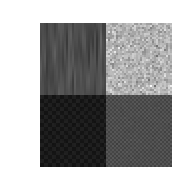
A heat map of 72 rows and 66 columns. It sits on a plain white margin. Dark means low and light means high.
It is made of 2 by 2 panels. Panel 1,1: low, streaked downward, faint in contrast. Panel 1,2: high, fine-grained. Panel 2,1: very low, checkered, faint in contrast. Panel 2,2: low, checkered, faint in contrast.
